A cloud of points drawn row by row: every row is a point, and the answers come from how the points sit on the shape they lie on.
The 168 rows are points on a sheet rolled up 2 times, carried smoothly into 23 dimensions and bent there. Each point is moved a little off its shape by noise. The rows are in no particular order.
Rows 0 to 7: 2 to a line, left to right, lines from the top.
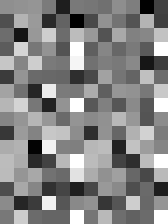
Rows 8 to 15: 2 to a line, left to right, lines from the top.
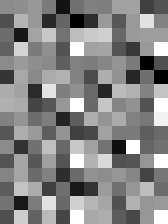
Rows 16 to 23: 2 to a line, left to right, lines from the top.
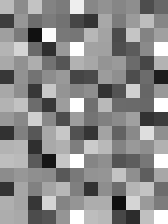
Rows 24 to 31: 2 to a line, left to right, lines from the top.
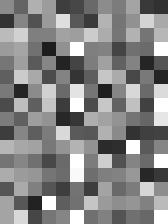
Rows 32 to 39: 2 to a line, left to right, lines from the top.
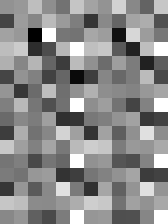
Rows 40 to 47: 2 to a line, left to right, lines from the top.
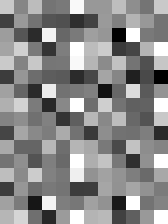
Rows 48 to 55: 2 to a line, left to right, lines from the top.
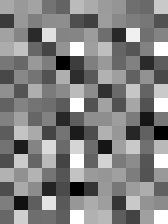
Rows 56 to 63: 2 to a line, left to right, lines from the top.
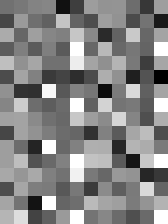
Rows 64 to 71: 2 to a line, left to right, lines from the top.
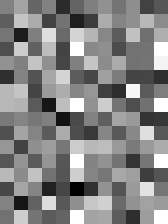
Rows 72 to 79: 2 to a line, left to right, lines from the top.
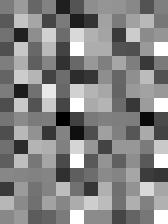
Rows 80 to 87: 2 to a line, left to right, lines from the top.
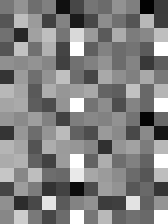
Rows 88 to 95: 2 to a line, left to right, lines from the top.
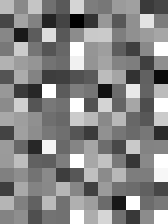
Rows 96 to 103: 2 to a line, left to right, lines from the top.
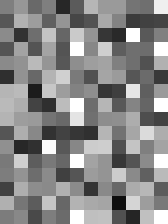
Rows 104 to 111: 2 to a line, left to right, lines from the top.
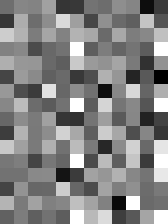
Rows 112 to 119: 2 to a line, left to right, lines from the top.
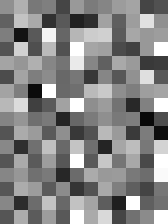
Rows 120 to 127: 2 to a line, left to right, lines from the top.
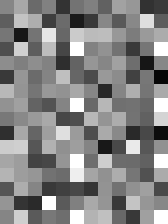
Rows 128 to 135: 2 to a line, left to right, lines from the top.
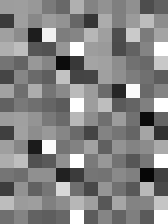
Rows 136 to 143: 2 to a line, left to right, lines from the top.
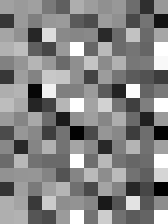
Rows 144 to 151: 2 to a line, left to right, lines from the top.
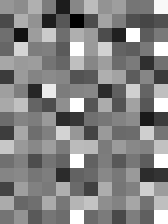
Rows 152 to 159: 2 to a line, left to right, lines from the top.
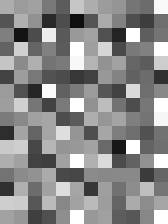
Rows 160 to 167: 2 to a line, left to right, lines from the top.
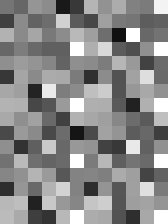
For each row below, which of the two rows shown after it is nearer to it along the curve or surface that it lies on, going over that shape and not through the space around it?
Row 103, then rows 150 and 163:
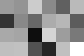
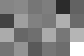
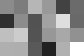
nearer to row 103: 163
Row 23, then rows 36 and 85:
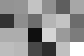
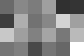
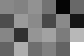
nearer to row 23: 36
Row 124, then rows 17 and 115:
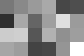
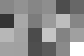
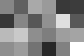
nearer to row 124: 115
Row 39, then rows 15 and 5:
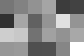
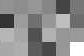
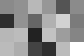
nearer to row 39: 5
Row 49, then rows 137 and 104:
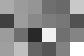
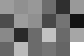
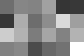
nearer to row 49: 137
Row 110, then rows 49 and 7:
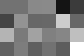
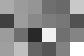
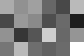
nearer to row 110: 7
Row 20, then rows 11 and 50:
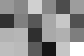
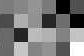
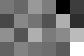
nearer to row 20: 50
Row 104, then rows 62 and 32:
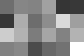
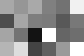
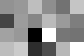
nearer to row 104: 32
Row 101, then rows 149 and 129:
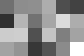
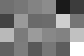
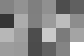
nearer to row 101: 149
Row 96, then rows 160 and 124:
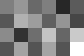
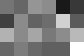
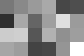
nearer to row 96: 160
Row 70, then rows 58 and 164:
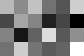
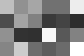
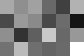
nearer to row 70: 58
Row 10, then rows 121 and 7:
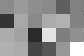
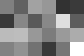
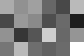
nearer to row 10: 7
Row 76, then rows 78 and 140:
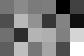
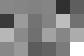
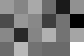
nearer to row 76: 140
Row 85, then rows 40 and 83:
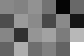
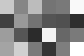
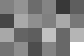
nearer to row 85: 83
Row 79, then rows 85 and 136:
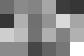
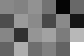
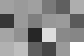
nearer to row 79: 85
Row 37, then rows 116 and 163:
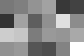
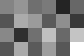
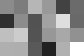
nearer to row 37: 163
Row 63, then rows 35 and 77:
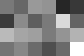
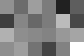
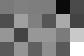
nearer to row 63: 77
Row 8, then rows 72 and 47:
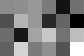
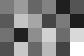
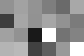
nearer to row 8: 72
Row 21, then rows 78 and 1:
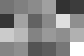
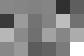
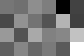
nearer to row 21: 1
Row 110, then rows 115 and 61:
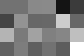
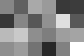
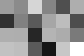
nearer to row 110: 115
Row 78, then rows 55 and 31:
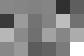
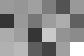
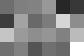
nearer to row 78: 55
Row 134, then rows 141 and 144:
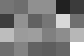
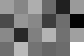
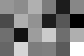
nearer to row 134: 141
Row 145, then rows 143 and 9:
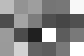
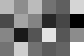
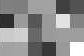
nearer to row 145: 143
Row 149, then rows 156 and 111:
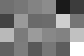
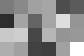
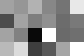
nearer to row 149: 156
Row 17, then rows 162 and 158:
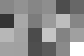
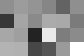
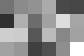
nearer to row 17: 162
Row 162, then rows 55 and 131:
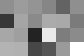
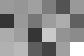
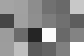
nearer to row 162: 55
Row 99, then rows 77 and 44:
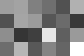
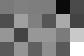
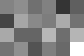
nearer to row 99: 77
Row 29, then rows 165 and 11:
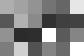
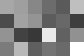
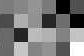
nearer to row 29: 11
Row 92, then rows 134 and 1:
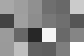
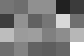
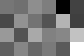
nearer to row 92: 1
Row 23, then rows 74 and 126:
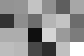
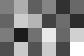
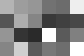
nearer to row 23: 126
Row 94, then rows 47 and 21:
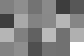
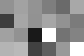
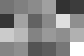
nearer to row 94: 47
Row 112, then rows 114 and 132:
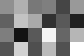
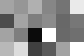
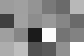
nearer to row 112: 114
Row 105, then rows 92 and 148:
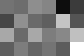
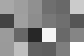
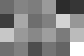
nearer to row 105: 148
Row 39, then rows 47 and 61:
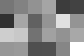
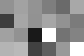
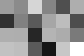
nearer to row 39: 61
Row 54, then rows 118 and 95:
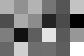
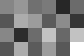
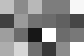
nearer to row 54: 95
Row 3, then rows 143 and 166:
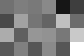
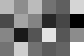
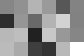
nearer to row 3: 166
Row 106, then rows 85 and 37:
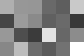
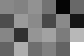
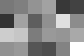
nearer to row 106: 85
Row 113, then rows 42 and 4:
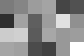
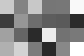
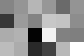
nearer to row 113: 4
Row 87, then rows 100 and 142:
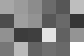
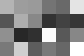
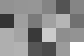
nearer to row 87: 142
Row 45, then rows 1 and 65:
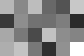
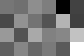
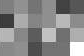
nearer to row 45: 65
